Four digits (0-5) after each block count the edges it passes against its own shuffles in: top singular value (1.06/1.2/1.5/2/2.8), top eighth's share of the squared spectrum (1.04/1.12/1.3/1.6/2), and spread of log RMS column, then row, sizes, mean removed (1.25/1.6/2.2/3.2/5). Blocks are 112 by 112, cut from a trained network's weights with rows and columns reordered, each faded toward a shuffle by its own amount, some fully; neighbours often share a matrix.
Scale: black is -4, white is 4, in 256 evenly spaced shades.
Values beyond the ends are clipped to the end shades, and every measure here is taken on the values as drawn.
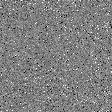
2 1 0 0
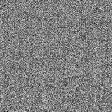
3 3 1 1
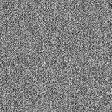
4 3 1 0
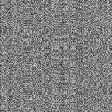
4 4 1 1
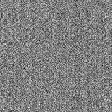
4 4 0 1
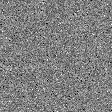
1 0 0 0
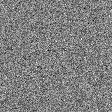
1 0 0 0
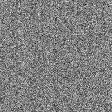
3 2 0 0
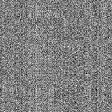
4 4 1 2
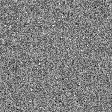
2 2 0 0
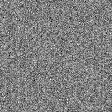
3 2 0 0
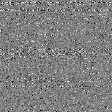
4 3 0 3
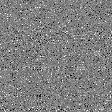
3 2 0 2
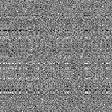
5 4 1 3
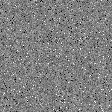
2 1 0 0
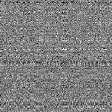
4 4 2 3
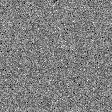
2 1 0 0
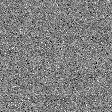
2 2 0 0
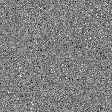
0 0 0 0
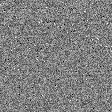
2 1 0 0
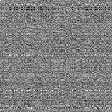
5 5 1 3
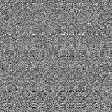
4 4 1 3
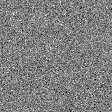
2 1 0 0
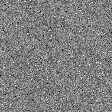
0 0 0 0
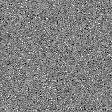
3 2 0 1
